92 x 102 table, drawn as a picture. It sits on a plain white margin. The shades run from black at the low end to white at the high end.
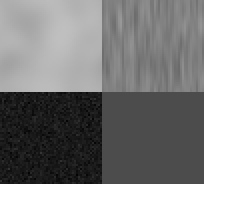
It is made of 2 by 2 panels. Panel 1,1: high, smooth, faint in contrast. Panel 1,2: middling, streaked downward, faint in contrast. Panel 2,1: very low, fine-grained, faint in contrast. Panel 2,2: low, flat.
